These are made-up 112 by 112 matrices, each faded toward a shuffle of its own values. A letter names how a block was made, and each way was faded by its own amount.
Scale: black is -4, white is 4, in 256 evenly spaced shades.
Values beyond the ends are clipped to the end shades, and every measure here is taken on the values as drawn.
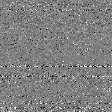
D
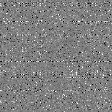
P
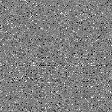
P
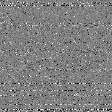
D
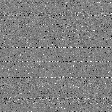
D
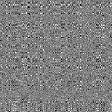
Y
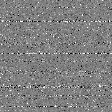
D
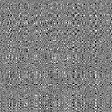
Y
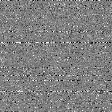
D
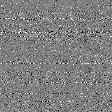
D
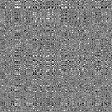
Y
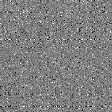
P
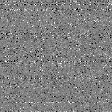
P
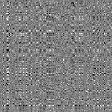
Y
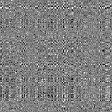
Y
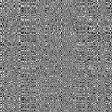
Y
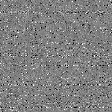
P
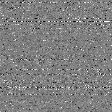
D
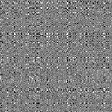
Y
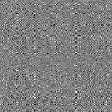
Y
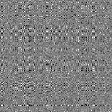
Y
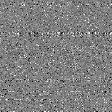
P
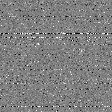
D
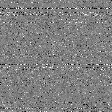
D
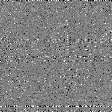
P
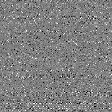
P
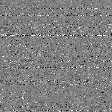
D
